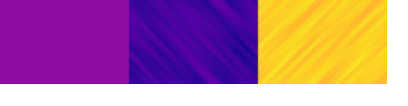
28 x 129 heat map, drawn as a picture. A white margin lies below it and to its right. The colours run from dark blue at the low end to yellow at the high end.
The table splits into one row of 3 panels. Panel 1,1: low, flat. Panel 1,2: very low, slanting down to the right, faint in contrast. Panel 1,3: very high, slanting up to the right, faint in contrast.
